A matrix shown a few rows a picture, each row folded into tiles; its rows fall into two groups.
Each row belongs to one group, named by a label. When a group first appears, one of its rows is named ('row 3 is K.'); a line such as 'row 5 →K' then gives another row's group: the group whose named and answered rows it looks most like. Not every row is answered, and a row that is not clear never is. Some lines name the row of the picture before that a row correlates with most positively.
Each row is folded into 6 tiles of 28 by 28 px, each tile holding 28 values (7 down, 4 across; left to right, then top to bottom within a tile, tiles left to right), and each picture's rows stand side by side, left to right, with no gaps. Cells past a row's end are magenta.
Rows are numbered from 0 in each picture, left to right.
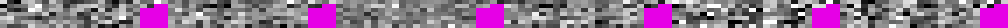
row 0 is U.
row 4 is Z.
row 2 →Z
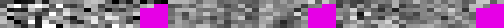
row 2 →U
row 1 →Z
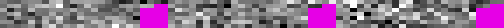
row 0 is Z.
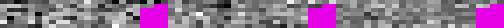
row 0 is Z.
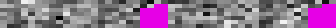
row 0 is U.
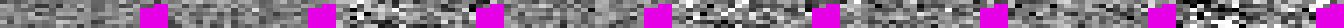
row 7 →U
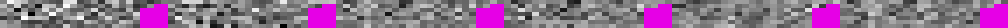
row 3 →U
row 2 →U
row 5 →U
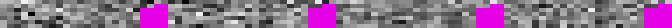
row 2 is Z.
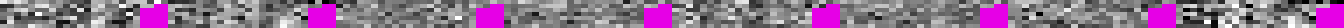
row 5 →Z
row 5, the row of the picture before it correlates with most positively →2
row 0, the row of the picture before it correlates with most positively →2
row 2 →U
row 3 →Z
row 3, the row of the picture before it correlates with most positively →2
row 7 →Z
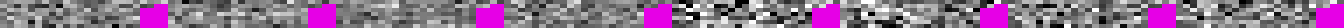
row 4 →U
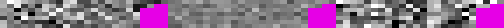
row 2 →Z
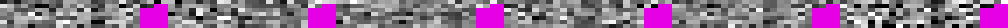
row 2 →Z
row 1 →U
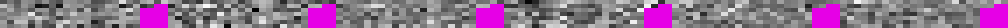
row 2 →Z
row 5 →Z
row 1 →Z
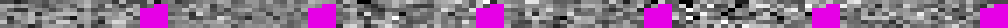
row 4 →U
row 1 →U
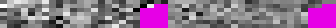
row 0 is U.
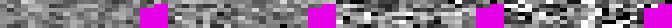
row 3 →U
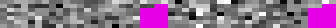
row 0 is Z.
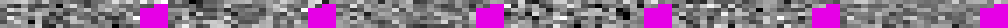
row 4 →Z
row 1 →U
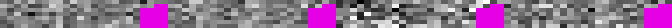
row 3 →Z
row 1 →U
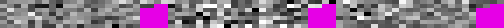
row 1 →Z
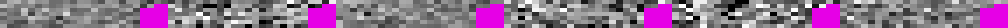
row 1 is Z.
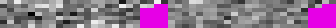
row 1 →U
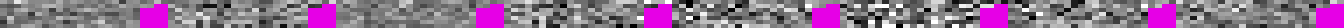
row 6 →U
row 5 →Z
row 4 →U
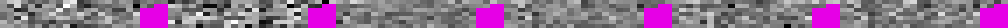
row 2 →Z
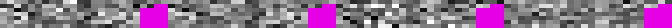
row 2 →Z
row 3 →Z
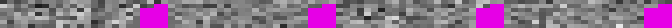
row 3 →Z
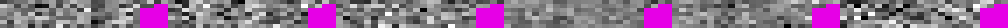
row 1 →U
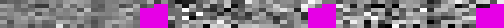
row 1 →U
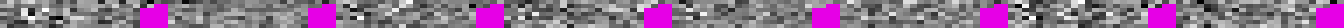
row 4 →U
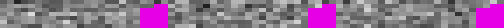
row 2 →U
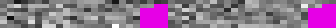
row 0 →Z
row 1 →U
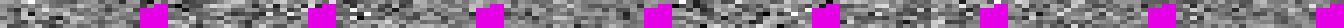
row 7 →U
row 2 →U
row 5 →Z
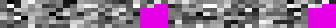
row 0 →U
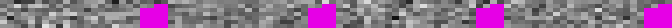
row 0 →Z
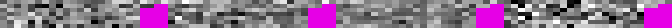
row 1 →Z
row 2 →Z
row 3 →U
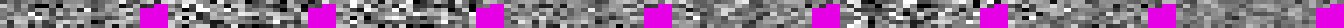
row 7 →U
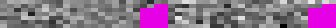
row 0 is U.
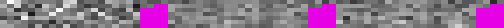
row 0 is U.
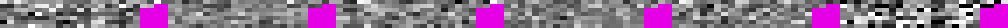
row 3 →U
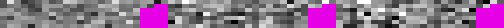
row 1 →Z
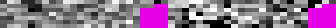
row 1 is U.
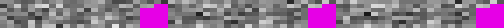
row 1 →Z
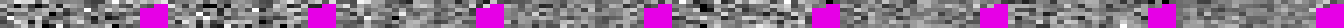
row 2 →U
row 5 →U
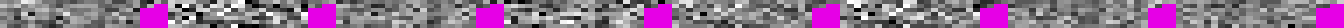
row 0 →U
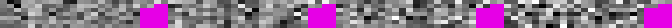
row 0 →U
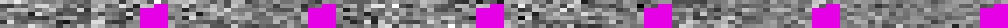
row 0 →Z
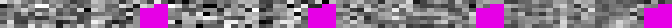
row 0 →Z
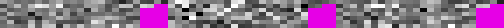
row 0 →Z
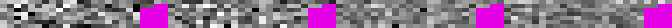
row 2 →Z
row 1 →Z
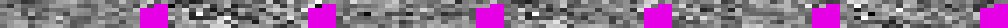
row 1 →U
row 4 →U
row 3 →U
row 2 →Z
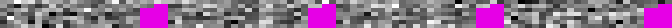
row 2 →Z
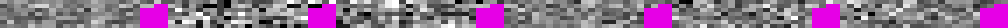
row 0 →Z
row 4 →U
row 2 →Z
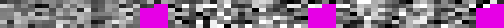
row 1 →Z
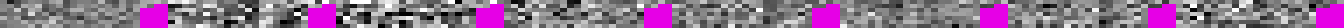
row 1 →Z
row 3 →U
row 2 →Z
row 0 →U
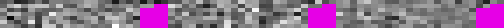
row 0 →Z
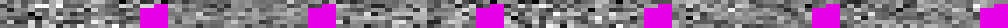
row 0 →Z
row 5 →U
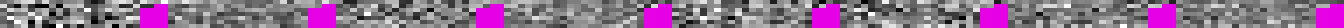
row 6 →Z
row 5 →U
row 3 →U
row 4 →U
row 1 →Z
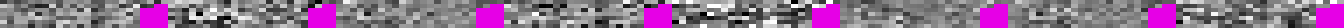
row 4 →Z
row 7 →Z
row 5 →U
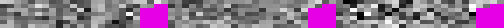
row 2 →U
